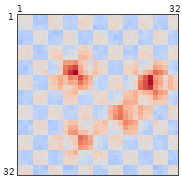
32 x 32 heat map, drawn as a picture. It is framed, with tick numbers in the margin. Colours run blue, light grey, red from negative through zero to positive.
Neither half mirrors the other. Four bumps rise from the field. The middle right is the ninth with the highest average. No overall slope runs across the table.
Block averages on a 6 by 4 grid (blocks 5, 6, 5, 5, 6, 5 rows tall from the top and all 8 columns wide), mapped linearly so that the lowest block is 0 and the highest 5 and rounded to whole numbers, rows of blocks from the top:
0000 | 0201 | 1415 | 0132 | 0320 | 0100
